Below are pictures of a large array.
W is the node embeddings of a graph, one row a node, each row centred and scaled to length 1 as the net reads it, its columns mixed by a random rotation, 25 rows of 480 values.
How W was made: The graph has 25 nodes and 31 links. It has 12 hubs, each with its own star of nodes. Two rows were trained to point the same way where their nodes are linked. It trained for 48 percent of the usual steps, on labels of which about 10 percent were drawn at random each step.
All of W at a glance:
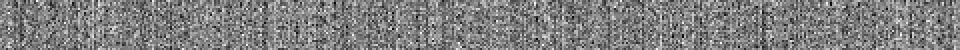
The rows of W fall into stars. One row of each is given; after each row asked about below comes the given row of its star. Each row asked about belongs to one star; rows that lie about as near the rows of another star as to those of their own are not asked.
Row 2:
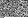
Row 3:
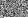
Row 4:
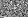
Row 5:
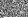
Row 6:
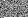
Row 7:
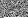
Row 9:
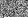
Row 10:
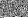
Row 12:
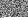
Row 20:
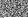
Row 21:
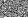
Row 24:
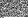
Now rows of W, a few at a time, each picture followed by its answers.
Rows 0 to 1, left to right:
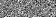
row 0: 7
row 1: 2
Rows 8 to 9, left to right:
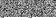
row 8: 20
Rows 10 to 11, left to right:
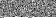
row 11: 21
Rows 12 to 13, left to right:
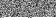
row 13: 24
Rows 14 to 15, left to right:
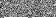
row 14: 6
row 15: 5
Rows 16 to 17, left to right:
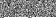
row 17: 12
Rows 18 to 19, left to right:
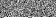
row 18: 7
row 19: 10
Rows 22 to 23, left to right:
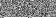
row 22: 4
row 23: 3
